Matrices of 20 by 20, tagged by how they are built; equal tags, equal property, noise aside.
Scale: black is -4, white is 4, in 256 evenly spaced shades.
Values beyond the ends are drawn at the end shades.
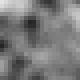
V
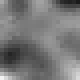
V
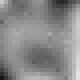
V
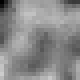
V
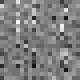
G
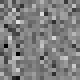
G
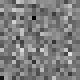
G
